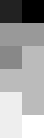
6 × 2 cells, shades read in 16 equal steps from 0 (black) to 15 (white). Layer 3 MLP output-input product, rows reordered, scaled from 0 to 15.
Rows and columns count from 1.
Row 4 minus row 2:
2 2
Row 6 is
14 15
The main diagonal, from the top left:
2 9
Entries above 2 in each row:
0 2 2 2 2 2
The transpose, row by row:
2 9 8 11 14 14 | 0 9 11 11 11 15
